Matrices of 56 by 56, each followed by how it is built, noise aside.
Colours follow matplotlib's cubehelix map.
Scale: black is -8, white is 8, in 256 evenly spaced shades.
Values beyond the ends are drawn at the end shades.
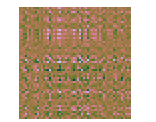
low rank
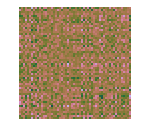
low rank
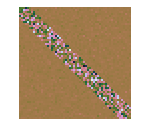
banded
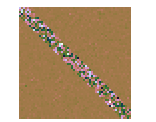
banded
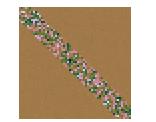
banded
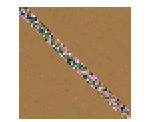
banded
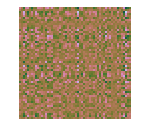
low rank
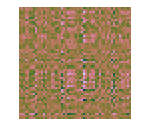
low rank
